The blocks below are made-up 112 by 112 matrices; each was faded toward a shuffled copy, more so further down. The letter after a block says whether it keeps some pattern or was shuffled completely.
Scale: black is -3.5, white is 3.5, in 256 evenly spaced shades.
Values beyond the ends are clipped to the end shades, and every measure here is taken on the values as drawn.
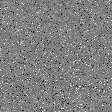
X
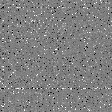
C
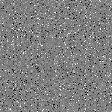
C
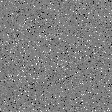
X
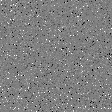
X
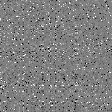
C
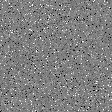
X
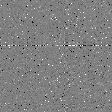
C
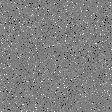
X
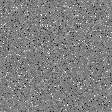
X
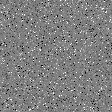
X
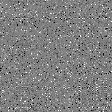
C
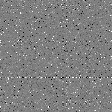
C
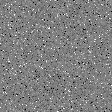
X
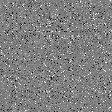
C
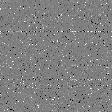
C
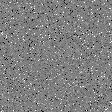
X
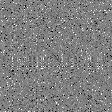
C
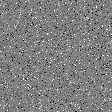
X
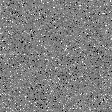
X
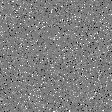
X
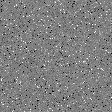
X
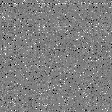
C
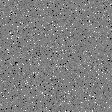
X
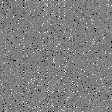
C
